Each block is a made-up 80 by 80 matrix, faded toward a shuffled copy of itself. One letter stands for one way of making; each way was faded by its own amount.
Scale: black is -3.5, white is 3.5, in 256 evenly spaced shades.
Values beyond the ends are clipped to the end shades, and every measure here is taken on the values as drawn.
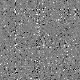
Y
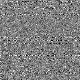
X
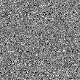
X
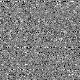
X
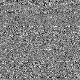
X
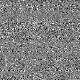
X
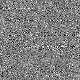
X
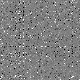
Y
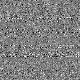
X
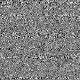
X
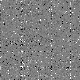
Y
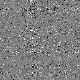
Y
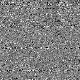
X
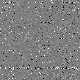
Y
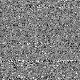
X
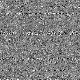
X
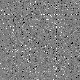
Y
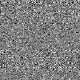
X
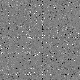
Y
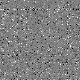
Y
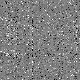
Y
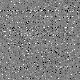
Y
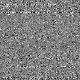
X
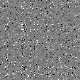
Y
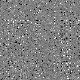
Y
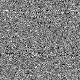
X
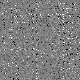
Y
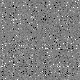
Y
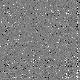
Y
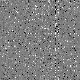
Y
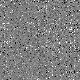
Y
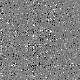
Y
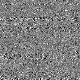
X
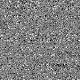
X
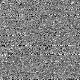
X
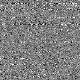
X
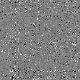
Y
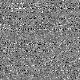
X
